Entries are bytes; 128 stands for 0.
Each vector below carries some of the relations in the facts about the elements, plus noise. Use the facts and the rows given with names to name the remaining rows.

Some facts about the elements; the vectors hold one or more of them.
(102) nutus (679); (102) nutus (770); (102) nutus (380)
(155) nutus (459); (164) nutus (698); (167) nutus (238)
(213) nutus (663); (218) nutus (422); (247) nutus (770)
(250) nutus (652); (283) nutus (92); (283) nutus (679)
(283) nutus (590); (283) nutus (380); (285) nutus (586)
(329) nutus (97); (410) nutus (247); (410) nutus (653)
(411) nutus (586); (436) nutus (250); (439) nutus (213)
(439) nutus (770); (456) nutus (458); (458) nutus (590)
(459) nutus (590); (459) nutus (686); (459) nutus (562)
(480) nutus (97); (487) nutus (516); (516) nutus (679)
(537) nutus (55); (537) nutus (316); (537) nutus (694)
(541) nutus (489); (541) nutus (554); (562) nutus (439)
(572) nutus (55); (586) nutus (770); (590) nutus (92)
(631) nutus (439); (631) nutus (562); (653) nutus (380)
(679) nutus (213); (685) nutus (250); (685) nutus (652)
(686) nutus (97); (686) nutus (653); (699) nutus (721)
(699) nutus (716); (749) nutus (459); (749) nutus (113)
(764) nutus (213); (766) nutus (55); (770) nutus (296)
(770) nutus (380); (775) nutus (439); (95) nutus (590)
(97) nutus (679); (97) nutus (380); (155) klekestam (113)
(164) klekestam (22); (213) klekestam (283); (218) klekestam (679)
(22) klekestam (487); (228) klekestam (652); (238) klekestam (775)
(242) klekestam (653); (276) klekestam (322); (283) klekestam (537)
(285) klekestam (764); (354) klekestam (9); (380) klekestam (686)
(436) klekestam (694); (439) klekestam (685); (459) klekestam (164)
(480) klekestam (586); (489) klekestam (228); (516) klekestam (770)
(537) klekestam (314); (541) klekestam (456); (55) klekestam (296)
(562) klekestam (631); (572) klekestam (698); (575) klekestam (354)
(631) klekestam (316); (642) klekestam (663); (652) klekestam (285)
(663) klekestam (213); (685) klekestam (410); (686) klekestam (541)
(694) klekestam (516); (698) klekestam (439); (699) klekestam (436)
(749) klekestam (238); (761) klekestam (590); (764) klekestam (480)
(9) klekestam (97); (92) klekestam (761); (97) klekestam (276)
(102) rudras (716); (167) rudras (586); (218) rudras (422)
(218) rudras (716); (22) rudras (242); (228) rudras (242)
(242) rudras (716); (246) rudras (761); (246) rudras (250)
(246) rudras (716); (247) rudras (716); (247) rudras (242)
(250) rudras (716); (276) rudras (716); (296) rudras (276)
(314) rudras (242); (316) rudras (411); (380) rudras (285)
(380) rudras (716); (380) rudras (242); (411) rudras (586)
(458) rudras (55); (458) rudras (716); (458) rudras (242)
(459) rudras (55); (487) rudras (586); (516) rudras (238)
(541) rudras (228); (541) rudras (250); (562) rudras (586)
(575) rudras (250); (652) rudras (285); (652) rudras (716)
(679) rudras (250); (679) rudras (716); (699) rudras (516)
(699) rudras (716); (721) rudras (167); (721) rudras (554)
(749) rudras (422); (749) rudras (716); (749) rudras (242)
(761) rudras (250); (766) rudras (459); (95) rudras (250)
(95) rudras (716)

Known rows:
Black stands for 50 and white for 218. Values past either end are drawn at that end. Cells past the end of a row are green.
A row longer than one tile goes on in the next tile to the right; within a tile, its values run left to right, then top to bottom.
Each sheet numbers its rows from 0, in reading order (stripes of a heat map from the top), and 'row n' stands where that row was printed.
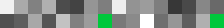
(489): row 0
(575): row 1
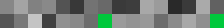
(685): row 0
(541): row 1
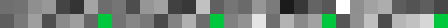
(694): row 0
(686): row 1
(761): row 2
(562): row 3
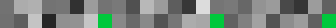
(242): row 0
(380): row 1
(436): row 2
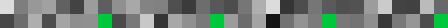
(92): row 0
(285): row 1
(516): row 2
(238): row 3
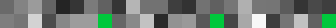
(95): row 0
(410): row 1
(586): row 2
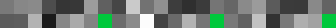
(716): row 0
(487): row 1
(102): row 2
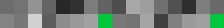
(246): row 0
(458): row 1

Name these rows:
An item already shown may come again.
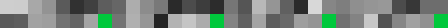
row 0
(459)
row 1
(316)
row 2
(749)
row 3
(721)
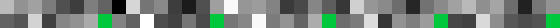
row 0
(218)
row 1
(296)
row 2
(575)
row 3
(22)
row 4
(55)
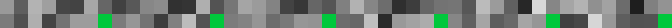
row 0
(699)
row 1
(456)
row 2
(766)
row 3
(652)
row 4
(749)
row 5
(55)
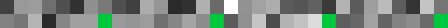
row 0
(247)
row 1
(541)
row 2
(562)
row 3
(155)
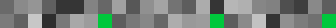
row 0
(102)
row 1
(642)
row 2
(354)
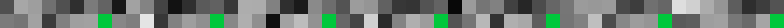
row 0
(458)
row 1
(679)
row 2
(314)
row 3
(276)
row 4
(322)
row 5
(721)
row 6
(459)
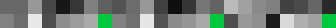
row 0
(250)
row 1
(250)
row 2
(631)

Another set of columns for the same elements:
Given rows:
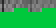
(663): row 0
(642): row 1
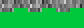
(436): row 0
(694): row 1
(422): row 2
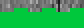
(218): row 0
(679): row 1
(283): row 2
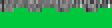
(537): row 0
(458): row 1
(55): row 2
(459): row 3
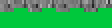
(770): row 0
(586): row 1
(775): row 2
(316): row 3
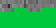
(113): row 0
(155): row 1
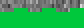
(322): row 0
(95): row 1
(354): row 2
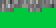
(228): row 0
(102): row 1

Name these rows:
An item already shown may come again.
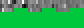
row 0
(296)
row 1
(250)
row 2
(749)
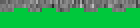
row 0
(489)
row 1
(314)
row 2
(55)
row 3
(575)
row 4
(456)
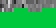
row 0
(276)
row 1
(489)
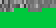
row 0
(238)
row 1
(761)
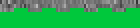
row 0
(721)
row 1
(749)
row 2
(242)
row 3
(699)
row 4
(487)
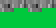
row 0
(586)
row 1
(586)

